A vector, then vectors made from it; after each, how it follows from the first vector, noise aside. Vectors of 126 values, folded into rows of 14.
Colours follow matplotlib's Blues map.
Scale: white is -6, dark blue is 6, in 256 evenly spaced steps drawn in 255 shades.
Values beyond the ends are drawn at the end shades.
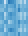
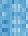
wrapped around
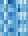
scaled up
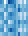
scaled up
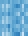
reversed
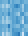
reversed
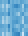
reversed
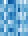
scaled up
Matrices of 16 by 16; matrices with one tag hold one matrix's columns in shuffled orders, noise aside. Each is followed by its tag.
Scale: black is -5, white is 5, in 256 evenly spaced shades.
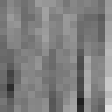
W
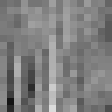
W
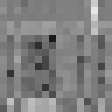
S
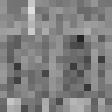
S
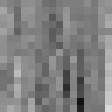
W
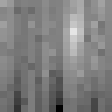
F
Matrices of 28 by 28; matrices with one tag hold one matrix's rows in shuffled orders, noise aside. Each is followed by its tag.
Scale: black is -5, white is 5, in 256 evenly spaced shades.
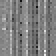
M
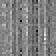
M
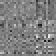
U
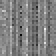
M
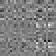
U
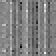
M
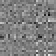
U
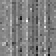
M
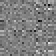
U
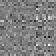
U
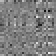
U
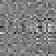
U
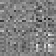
U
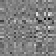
U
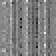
M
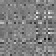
U
